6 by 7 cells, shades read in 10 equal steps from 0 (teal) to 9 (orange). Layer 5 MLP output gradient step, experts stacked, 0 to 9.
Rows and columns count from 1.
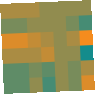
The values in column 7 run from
0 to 9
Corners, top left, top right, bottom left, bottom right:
6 5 3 8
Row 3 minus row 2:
4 4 2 1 0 2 7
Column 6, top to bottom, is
5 4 6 5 4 4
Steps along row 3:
same down down down up up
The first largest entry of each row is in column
1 3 7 4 7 7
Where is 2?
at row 2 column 7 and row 6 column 4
